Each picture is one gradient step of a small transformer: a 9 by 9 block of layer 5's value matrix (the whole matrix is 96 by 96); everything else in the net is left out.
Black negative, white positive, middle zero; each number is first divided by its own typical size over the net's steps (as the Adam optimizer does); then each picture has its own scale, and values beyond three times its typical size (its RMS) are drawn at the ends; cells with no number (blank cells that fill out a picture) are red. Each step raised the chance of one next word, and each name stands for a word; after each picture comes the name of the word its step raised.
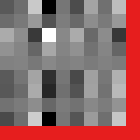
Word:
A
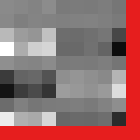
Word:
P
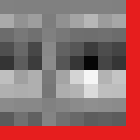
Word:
P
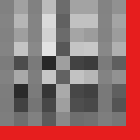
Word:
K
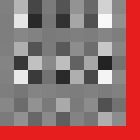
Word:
K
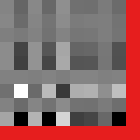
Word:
P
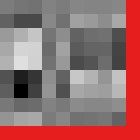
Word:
P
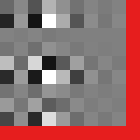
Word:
K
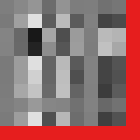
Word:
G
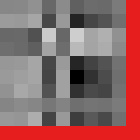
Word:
G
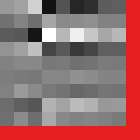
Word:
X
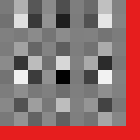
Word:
K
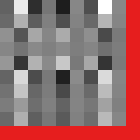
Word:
A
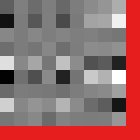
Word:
K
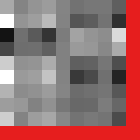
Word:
G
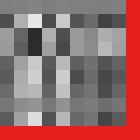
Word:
G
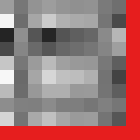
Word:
G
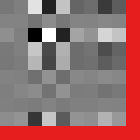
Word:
X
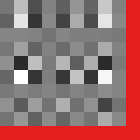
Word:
K
